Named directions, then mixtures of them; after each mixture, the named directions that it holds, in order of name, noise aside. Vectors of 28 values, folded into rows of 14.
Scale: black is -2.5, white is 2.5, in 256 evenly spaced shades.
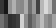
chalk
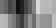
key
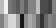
chalk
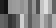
chalk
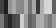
chalk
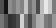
chalk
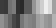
chalk, key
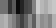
key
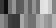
chalk, key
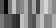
chalk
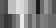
chalk, key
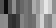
chalk, key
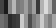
chalk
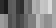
chalk, key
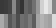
chalk, key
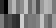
chalk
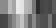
key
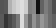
chalk, key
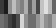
chalk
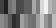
chalk, key
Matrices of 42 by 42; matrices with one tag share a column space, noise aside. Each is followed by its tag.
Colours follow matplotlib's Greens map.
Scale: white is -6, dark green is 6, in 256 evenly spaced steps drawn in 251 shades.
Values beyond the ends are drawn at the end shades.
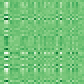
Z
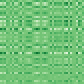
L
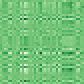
Z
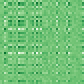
L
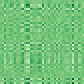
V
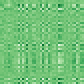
V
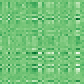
Z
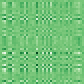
Z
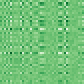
L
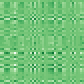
Z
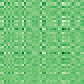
L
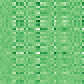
L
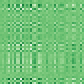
V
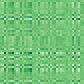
Z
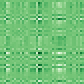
Z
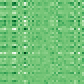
L
